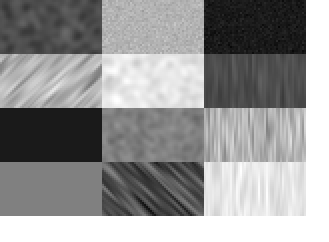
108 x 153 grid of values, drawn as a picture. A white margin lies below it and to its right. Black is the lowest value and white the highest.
It is made of 4 by 3 panels. Panel 1,1: low, blotchy, faint in contrast. Panel 1,2: high, fine-grained, faint in contrast. Panel 1,3: very low, fine-grained, faint in contrast. Panel 2,1: high, slanting up to the right. Panel 2,2: very high, blotchy, faint in contrast. Panel 2,3: low, streaked downward, faint in contrast. Panel 3,1: very low, flat. Panel 3,2: middling, blotchy, faint in contrast. Panel 3,3: high, streaked downward. Panel 4,1: middling, flat. Panel 4,2: low, slanting down to the right. Panel 4,3: very high, streaked downward, faint in contrast.
